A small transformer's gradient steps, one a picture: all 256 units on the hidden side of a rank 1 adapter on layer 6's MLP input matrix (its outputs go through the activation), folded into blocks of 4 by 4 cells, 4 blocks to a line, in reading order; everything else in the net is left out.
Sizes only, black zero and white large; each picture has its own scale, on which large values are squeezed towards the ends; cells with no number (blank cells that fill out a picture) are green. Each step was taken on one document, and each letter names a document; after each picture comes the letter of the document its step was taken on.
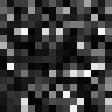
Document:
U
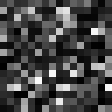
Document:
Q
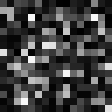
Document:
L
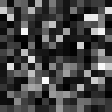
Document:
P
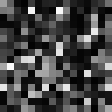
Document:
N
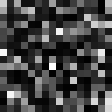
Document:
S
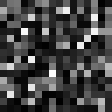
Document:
N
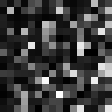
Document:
P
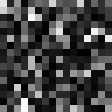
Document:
Q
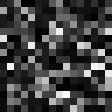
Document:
U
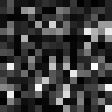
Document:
N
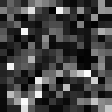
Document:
U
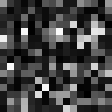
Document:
N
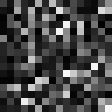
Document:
L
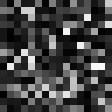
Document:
P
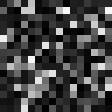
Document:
Q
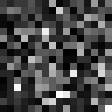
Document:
U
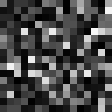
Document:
S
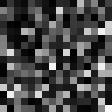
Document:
S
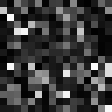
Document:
L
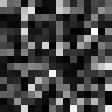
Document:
Q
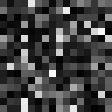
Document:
Q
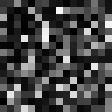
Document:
S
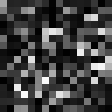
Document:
P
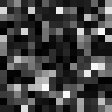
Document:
P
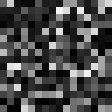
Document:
U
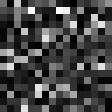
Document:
N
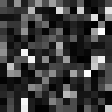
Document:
N
